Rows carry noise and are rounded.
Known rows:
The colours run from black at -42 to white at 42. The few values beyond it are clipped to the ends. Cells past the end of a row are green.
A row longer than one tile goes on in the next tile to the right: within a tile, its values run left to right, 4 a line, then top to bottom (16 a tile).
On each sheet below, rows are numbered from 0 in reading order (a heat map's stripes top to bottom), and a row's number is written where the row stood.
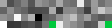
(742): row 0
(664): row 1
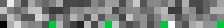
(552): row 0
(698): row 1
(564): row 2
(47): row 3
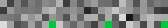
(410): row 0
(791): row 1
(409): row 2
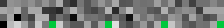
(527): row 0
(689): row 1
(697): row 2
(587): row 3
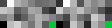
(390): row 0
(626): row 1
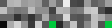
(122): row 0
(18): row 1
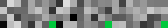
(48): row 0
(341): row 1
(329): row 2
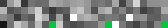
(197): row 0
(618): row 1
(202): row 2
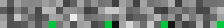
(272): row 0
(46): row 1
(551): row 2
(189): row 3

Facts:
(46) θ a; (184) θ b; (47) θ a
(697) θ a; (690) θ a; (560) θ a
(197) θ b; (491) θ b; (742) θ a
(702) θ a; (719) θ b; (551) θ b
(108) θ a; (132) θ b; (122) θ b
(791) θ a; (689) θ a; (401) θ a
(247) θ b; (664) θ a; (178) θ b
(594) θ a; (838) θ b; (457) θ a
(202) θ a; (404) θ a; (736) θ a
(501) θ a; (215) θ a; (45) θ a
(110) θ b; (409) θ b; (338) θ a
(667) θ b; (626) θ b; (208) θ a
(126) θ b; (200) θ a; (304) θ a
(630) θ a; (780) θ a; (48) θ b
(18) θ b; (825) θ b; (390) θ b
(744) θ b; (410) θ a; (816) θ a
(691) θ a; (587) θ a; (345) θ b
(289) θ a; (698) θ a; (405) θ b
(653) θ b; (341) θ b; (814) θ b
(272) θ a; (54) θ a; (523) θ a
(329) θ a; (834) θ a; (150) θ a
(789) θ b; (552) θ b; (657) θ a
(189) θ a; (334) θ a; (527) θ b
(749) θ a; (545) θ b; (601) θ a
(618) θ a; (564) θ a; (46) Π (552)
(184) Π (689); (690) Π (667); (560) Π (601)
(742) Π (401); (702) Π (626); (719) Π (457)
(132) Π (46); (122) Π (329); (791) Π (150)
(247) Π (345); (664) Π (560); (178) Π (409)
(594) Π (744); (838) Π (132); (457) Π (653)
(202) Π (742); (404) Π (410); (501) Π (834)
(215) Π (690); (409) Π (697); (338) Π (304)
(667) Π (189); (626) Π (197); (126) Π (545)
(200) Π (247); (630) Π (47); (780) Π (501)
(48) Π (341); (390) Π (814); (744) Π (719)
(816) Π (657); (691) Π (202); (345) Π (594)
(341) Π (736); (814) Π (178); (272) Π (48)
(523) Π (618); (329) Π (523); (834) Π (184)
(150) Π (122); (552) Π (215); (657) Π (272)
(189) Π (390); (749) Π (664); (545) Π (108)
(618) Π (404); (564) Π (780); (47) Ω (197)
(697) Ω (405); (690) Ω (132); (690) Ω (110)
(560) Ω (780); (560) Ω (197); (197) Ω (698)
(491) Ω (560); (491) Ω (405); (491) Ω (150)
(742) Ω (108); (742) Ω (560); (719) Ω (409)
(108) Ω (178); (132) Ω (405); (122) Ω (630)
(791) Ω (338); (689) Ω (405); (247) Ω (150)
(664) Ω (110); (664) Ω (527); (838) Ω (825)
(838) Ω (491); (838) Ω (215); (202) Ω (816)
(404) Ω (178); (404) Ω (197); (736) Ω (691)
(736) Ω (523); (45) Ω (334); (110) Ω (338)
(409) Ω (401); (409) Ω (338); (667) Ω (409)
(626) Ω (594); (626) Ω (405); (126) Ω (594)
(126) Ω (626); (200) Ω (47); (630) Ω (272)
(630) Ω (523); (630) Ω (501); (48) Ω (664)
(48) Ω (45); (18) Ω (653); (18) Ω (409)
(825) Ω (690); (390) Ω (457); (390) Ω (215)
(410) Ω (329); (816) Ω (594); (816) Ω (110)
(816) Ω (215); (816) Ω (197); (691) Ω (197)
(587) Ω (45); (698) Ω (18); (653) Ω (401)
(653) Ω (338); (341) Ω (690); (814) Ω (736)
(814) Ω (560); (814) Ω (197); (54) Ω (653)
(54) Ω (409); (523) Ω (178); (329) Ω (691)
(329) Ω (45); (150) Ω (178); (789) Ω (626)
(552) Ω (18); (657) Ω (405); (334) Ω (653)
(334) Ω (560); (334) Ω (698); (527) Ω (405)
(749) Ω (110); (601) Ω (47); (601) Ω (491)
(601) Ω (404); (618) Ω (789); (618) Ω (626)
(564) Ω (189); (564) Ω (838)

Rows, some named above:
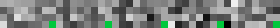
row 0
(618)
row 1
(272)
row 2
(780)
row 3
(560)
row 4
(178)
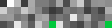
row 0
(789)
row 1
(202)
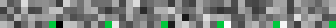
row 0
(215)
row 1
(184)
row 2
(200)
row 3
(653)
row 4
(47)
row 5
(691)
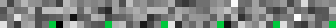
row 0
(523)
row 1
(132)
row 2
(329)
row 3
(54)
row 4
(667)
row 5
(202)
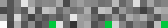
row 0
(630)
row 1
(523)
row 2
(749)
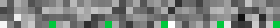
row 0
(404)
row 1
(329)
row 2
(657)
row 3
(601)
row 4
(690)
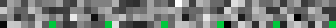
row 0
(551)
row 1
(780)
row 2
(334)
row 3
(110)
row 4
(814)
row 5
(491)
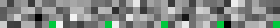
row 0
(150)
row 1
(618)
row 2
(816)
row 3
(825)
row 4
(178)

